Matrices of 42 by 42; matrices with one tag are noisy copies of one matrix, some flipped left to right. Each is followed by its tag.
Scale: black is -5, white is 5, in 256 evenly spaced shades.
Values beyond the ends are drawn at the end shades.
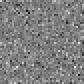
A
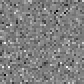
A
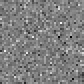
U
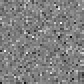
U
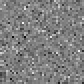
U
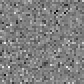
A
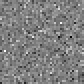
U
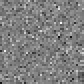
U
